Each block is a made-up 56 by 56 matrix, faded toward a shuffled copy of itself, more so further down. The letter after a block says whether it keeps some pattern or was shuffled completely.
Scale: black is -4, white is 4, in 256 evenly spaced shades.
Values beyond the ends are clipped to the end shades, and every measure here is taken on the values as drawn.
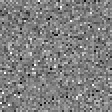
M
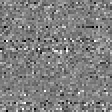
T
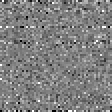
T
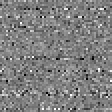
T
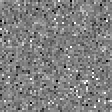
M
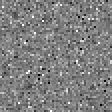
M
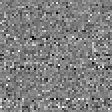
T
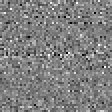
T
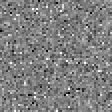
M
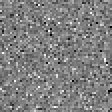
M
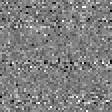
T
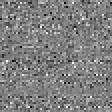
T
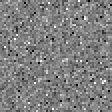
M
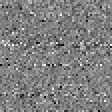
T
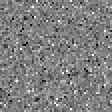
M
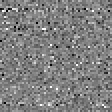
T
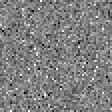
M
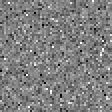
M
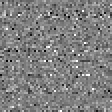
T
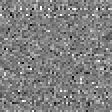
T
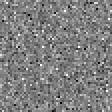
M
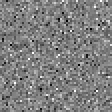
M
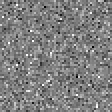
M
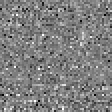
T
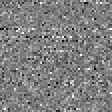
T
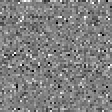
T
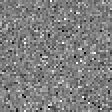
M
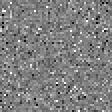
M
